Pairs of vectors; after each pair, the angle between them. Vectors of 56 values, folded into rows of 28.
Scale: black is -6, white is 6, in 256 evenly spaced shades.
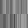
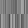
partly opposed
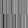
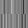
partly opposed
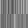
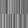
partly opposed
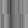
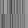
partly aligned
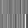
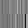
nearly opposite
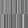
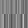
nearly parallel
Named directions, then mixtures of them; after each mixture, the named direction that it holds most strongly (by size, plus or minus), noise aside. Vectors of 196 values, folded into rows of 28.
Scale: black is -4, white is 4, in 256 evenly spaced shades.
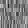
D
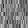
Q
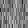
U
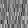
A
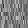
Q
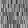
D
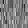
U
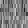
U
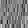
A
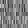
D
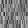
Q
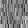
Q
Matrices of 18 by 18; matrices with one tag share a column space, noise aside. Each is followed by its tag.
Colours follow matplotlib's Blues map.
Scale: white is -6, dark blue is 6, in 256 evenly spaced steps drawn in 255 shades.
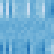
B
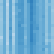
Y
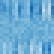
B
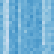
Y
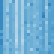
Y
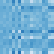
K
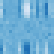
B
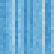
Y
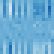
B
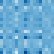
K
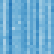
Y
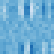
B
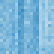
Y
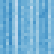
Y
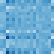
K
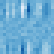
B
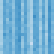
Y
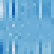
B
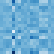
K
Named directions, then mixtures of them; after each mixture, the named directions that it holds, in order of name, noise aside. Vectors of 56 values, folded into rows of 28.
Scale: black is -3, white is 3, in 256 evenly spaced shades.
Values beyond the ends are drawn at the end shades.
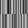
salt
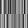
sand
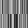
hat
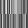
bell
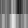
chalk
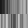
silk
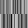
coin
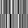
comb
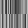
bell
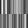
bell, salt, sand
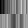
silk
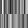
hat, sand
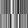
chalk, comb, hat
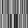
hat
